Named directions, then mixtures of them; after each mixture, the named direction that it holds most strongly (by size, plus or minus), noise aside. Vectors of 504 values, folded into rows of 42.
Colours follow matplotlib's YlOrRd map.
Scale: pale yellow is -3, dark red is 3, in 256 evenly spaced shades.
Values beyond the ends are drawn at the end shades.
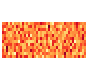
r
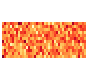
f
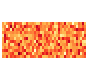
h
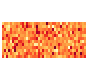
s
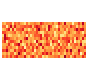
h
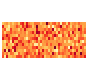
s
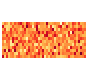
s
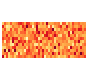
s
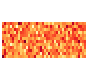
f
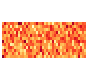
f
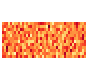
r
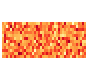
h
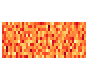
r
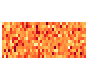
s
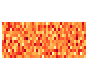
s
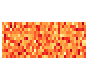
h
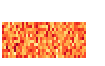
r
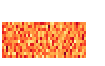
r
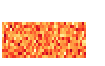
h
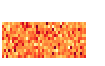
s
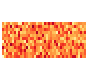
f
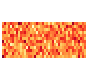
f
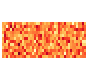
h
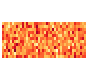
s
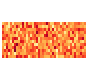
s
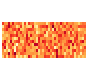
s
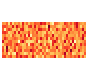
r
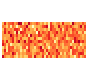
f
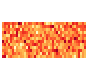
f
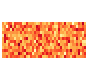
h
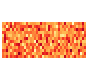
h
